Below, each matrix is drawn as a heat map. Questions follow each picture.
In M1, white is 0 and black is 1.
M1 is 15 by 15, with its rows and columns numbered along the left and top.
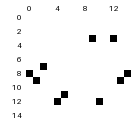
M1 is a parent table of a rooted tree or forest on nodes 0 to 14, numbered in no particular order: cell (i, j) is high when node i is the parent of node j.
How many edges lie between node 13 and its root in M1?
2
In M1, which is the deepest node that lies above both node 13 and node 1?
9
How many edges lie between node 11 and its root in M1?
0
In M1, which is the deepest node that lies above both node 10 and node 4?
12
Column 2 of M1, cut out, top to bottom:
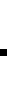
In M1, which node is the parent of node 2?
7
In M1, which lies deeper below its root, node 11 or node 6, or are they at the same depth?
the same depth
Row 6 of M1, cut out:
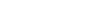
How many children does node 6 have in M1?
0
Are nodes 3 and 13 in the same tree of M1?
yes
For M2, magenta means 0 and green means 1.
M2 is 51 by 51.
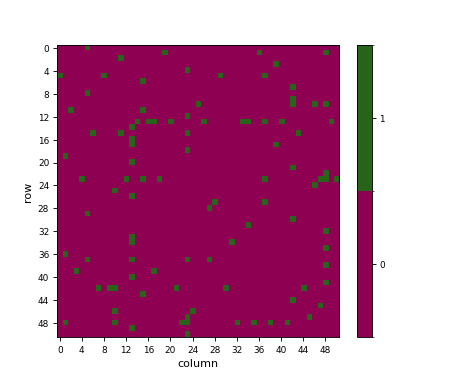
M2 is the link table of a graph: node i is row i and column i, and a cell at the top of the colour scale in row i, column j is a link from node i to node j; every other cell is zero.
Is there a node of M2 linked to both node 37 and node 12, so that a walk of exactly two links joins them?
yes
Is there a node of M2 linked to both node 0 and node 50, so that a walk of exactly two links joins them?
no
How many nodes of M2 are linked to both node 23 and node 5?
1
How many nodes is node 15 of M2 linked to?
4
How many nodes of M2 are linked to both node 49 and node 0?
0
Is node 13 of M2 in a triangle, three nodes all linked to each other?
no
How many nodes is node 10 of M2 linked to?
4
